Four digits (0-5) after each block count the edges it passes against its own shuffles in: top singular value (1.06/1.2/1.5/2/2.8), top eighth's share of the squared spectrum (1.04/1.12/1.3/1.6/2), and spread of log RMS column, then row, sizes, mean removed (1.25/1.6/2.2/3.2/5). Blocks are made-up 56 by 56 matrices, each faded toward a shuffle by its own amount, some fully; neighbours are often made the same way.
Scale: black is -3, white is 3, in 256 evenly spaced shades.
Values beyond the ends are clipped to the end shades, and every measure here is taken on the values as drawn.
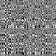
4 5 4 3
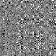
4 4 2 2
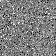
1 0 0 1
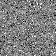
0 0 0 0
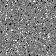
0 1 0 0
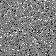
0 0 0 0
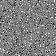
0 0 0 0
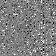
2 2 2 0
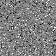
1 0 0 0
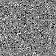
2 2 0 1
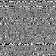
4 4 0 3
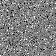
0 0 0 0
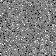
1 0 0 0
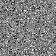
2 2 0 2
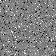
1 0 0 0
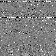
3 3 0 2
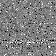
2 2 0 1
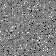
0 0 0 0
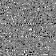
1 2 0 2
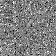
3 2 0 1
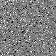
1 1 0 0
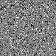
2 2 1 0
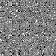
3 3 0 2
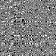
4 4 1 2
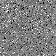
1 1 0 0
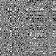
4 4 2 2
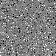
2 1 0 0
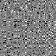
4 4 2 2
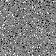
3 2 1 0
